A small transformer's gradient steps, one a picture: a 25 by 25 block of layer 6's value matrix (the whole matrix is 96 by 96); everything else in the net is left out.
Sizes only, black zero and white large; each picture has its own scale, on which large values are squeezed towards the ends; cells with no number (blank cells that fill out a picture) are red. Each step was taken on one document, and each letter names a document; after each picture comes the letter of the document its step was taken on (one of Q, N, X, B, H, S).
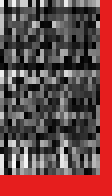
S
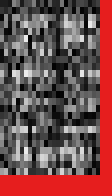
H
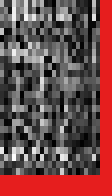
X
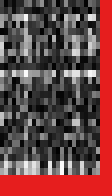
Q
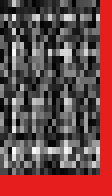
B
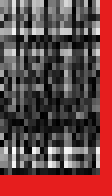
B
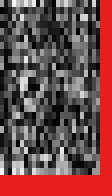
X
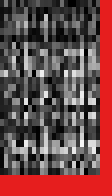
H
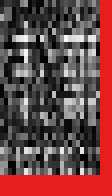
H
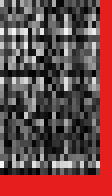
S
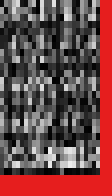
S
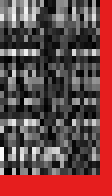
X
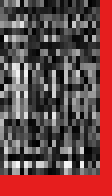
Q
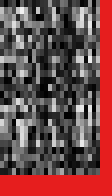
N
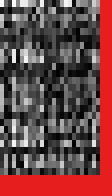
S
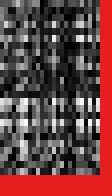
N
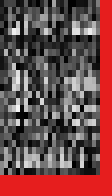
Q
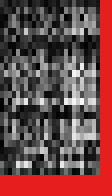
H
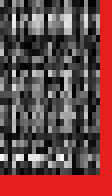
B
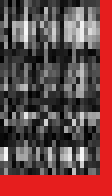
H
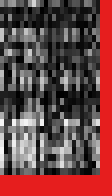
S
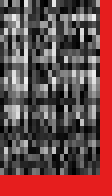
Q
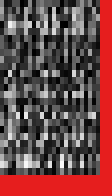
Q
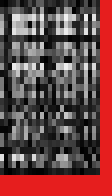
X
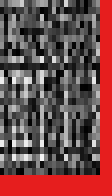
S
